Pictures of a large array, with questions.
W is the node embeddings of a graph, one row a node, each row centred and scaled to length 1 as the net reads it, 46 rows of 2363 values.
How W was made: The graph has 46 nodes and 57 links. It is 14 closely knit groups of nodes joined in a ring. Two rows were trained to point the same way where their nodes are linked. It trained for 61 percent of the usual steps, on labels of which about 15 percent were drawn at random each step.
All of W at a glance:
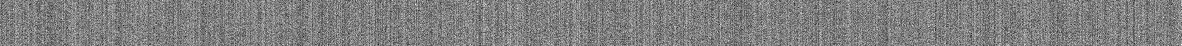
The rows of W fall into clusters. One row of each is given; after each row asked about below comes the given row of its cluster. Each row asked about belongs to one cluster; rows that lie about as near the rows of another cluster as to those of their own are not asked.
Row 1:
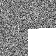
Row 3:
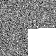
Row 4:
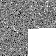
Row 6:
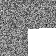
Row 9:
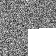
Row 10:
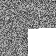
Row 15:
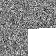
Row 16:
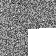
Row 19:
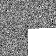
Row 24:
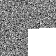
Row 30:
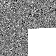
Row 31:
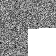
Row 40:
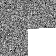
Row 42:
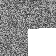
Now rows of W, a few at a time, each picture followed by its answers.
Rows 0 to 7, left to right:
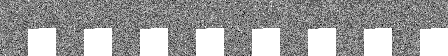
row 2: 10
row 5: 42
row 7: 16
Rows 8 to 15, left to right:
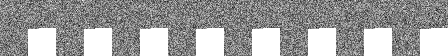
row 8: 42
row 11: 1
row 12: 19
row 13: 16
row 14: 31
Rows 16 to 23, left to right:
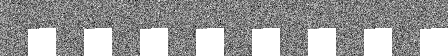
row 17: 30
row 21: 3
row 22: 16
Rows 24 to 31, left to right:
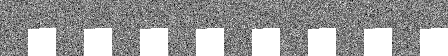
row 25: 4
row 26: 1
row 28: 3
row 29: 6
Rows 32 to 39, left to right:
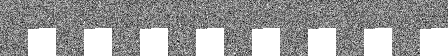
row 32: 15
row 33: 40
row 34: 6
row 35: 24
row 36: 40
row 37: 10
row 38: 31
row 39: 9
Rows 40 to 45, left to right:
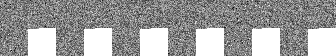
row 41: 1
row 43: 10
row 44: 19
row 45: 15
